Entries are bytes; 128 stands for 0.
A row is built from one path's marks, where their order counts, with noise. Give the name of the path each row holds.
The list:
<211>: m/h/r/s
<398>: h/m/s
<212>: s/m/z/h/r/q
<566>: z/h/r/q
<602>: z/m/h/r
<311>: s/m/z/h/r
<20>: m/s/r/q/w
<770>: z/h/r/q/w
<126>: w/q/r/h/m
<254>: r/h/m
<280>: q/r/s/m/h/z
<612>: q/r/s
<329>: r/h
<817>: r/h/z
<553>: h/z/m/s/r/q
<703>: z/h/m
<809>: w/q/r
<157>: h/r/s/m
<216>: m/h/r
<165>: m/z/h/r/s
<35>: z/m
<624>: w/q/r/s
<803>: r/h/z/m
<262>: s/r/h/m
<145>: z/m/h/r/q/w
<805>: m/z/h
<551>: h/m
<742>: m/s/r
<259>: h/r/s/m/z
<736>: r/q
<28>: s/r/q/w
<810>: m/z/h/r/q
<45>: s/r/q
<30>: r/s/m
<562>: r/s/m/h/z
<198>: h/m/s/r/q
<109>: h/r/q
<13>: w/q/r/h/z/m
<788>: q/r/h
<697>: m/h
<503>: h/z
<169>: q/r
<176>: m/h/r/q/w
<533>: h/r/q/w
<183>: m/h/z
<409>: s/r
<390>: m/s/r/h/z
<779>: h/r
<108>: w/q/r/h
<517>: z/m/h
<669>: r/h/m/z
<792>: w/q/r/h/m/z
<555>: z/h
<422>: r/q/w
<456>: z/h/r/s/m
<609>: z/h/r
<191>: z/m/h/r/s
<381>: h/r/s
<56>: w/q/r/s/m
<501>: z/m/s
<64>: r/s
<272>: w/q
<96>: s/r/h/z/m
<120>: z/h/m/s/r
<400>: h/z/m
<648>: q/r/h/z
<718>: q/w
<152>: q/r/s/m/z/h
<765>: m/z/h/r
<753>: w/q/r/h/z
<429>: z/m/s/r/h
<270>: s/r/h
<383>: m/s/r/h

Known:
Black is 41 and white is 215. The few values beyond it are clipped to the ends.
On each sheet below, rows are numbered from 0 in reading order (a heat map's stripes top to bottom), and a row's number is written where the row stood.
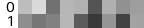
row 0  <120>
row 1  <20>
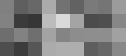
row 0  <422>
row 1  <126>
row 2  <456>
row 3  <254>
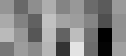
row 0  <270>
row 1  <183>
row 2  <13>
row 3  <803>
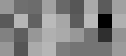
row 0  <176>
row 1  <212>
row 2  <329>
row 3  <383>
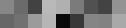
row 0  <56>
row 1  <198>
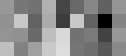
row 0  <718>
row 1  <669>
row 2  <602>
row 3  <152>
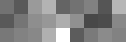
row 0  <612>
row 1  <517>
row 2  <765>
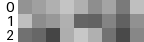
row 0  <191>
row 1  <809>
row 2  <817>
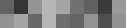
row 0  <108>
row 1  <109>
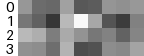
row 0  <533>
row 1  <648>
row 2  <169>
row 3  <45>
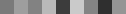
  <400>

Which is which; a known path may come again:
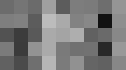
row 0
<157>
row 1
<390>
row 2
<254>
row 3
<788>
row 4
<262>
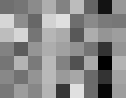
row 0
<555>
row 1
<280>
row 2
<120>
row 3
<329>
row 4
<810>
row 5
<805>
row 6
<803>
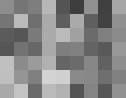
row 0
<20>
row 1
<398>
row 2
<703>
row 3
<30>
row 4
<809>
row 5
<562>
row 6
<742>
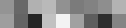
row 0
<429>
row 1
<753>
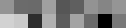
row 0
<533>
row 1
<792>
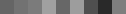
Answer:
<697>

